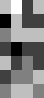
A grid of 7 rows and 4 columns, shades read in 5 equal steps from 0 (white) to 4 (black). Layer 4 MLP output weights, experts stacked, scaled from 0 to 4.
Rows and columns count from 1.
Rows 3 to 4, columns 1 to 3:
2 1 1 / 3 4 3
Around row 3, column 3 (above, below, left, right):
3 3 1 1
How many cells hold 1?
10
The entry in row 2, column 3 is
3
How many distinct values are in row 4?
2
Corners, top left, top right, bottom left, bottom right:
1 1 2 2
